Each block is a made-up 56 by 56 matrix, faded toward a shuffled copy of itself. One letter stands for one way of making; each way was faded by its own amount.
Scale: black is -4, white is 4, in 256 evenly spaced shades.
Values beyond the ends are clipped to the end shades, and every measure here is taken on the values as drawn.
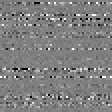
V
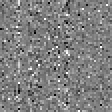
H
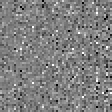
H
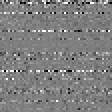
V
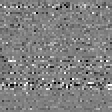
V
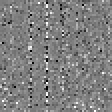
H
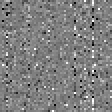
H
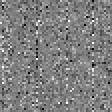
H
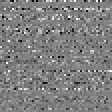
V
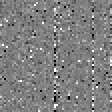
H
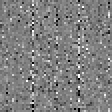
H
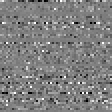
V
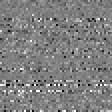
V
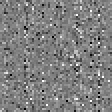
H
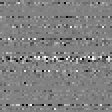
V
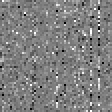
H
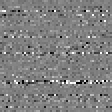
V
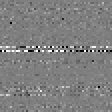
V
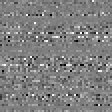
V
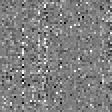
H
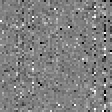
H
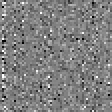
H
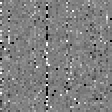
H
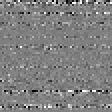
V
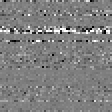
V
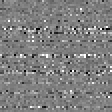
V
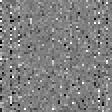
H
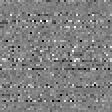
V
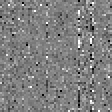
H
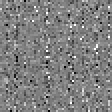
H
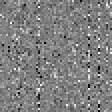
H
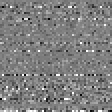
V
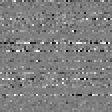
V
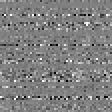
V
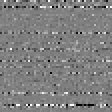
V
